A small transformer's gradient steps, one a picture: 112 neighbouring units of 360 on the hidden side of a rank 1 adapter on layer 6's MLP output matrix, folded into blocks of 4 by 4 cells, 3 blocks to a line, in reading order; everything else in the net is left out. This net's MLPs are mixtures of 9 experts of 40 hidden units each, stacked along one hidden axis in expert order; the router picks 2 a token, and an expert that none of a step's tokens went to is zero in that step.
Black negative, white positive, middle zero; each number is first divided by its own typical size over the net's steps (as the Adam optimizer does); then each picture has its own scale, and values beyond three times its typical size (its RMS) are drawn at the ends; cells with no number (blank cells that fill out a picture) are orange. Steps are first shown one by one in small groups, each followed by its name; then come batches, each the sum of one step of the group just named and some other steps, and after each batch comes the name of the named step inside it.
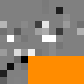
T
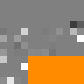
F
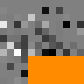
T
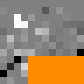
F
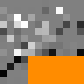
T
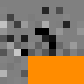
T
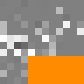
T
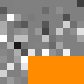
F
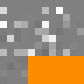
T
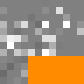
T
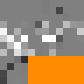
T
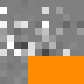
T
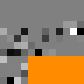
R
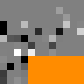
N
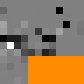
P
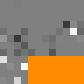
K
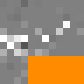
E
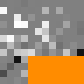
E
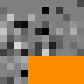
R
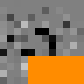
K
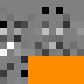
P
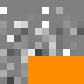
R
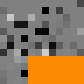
N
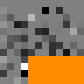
K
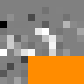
N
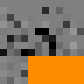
R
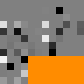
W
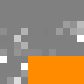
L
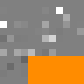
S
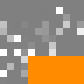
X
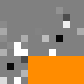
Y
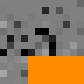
W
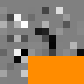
X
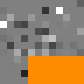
S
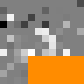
Y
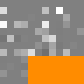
S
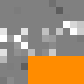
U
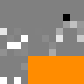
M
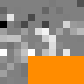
U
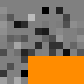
M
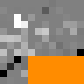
U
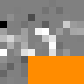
U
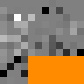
U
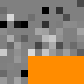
M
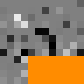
M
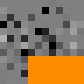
U
